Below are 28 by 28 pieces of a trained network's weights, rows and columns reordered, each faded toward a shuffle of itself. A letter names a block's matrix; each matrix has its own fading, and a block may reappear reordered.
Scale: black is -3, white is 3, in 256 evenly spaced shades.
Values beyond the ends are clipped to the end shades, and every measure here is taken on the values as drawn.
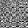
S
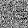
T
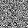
T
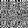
S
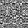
S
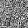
T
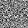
T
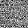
T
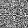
T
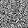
T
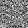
T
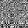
S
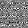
S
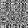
S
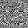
S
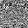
T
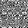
S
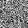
T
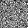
T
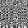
S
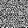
T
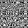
S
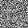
T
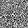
T
